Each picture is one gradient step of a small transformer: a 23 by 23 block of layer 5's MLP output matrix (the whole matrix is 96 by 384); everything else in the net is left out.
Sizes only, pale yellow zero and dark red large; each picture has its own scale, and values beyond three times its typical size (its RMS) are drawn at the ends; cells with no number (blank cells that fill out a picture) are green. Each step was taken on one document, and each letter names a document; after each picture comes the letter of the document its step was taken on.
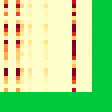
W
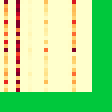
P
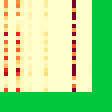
W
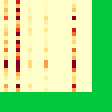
P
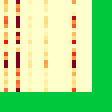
P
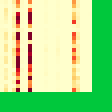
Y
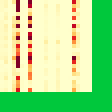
Y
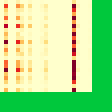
W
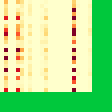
W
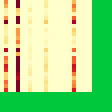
P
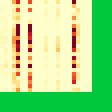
Y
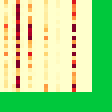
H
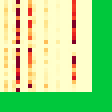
H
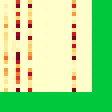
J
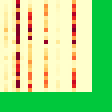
H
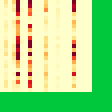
H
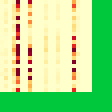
Y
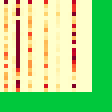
H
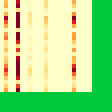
P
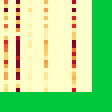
P
